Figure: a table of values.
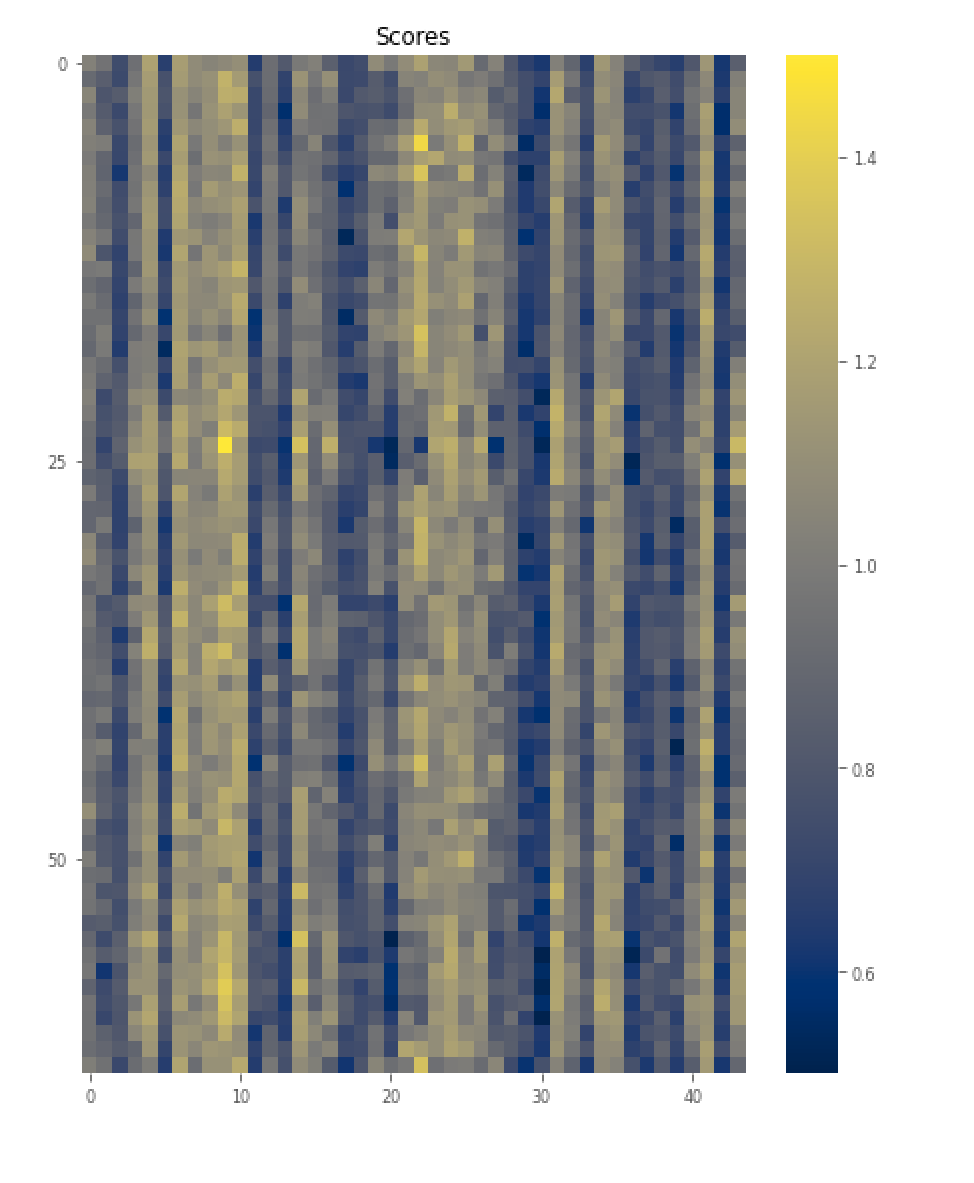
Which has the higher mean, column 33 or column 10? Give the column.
10
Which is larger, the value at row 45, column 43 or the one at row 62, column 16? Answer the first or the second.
the second
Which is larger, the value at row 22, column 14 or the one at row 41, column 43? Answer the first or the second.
the first
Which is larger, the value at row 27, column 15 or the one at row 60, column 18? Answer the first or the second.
the first
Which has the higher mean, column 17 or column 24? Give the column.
24
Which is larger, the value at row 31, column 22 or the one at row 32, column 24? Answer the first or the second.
the first
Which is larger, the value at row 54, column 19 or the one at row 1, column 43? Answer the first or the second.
the second
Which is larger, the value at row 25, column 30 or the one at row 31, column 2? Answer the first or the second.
the second
